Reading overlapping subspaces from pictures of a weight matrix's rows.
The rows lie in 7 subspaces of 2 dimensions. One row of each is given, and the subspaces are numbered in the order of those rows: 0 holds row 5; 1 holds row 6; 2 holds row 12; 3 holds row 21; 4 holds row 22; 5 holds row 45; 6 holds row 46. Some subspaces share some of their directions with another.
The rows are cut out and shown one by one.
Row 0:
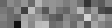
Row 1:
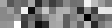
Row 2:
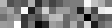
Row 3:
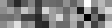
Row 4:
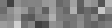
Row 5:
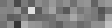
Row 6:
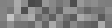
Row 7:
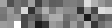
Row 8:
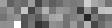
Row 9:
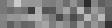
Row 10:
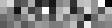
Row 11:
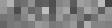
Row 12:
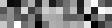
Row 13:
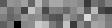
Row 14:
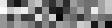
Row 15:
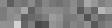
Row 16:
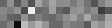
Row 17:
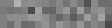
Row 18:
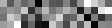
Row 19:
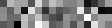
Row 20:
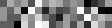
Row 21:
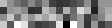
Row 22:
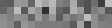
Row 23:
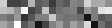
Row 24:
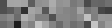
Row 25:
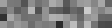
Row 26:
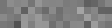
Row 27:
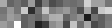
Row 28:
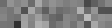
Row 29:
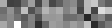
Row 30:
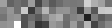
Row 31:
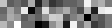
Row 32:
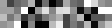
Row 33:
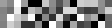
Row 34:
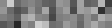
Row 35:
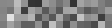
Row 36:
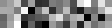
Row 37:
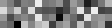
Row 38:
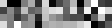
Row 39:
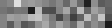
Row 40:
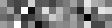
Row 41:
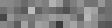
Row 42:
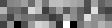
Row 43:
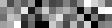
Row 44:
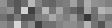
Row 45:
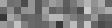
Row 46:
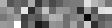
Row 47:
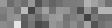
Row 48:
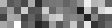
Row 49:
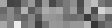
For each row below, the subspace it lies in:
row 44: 1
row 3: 0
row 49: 2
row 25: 5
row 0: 2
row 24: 6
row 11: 4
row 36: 2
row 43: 1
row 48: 5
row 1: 5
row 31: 3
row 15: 4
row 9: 0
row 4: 4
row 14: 6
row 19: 2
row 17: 0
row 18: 1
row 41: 5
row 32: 5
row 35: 1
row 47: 0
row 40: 1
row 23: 6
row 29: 2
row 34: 4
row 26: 3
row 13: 3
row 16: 0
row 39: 0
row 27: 3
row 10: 4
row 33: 1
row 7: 4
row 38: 2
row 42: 3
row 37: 6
